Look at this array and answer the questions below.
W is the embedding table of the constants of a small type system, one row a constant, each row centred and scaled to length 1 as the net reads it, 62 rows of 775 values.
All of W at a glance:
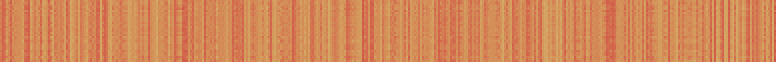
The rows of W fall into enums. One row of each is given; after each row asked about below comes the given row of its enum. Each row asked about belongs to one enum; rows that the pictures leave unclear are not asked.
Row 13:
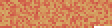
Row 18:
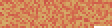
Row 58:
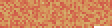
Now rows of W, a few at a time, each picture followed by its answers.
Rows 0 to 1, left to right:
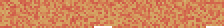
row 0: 13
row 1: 18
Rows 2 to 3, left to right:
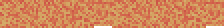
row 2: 18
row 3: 18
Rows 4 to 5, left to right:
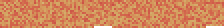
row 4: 58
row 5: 18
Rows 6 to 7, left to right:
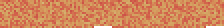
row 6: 58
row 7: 13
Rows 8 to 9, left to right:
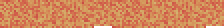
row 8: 58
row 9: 58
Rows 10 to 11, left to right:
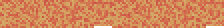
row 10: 18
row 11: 18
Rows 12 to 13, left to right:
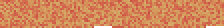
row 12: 58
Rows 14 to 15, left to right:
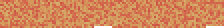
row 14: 58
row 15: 18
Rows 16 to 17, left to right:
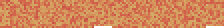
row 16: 13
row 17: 18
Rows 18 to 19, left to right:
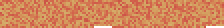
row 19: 13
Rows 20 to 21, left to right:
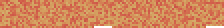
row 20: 13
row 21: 18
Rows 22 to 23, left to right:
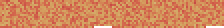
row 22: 13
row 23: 58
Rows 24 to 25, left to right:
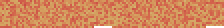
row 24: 13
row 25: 18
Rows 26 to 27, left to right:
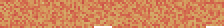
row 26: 58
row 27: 18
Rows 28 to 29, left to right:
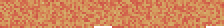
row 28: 58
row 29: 13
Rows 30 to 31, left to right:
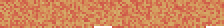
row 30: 58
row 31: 13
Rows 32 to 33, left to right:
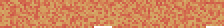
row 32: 13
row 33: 18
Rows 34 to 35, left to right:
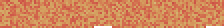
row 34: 13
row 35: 58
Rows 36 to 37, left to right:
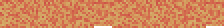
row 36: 18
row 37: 18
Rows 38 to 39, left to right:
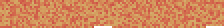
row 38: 13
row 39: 18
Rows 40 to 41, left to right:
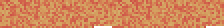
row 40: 13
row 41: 13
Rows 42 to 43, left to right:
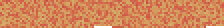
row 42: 18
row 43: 13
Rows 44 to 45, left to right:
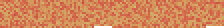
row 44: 58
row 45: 18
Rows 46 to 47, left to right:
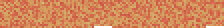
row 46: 58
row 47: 18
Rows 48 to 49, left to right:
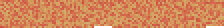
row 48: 58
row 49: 18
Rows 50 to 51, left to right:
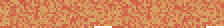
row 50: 13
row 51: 13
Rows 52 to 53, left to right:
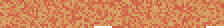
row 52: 18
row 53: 13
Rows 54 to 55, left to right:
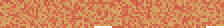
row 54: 18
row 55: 13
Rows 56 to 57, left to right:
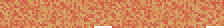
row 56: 58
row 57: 58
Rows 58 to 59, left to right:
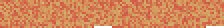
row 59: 13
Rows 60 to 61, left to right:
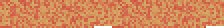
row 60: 13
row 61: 13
